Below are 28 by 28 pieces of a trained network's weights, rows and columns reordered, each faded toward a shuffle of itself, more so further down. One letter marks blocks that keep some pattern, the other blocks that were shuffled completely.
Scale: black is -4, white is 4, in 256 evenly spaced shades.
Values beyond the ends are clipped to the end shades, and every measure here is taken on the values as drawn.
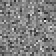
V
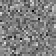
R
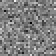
V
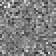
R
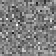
R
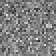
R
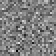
R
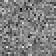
R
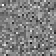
V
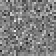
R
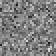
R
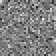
V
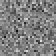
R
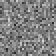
V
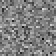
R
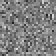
R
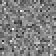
V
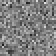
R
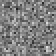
R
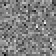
V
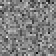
V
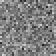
V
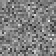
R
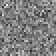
V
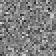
V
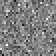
V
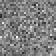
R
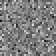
V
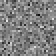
V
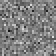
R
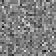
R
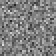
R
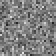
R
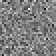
R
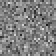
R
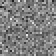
V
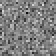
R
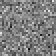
V
